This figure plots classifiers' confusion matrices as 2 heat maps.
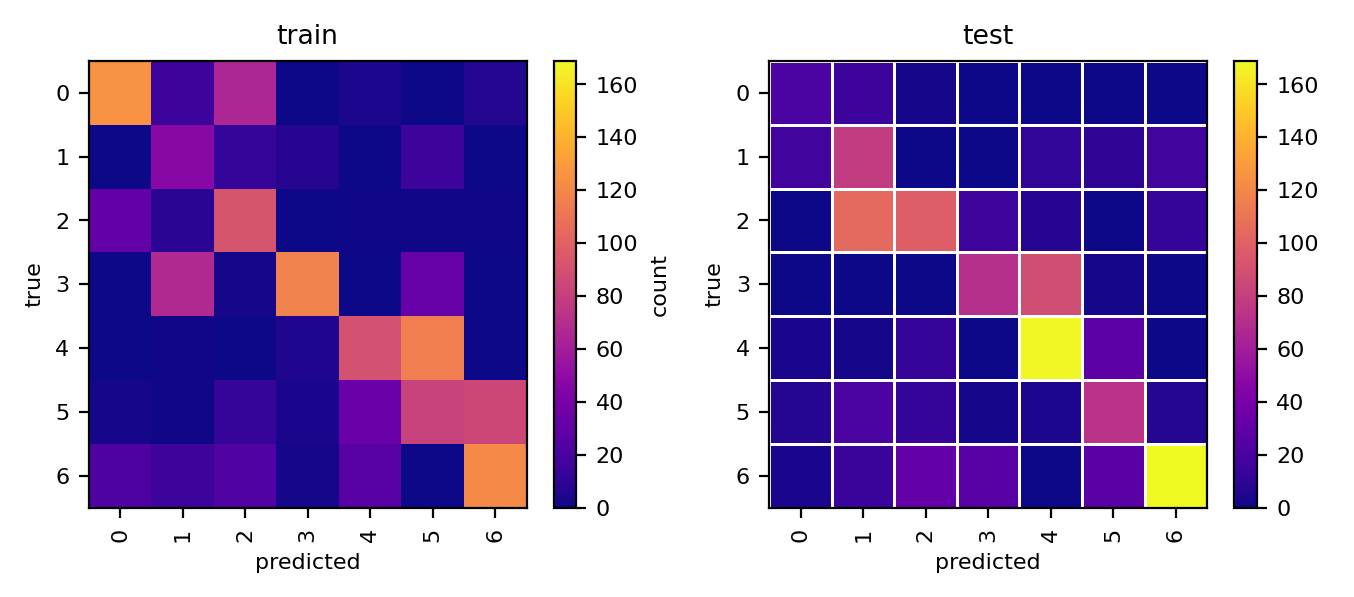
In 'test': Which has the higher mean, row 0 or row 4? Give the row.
4
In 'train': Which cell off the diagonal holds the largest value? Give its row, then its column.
4, 5
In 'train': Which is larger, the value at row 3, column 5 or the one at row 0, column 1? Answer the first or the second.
the first
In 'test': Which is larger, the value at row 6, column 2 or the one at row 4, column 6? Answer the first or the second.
the first
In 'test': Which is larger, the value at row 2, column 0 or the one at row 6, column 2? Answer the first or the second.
the second
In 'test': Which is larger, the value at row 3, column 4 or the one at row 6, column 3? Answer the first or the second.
the first
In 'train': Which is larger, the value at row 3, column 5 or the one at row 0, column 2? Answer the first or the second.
the second
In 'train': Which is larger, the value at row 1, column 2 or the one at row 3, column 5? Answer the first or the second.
the second
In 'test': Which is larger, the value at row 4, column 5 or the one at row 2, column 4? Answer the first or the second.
the first
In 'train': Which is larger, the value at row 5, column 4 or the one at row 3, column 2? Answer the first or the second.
the first
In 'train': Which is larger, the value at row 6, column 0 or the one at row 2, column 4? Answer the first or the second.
the first
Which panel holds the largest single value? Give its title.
test
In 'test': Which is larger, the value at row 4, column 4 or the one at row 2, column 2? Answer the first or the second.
the first
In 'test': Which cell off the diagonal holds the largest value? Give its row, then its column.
2, 1
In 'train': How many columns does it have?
7
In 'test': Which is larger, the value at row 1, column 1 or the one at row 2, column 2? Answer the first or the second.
the second
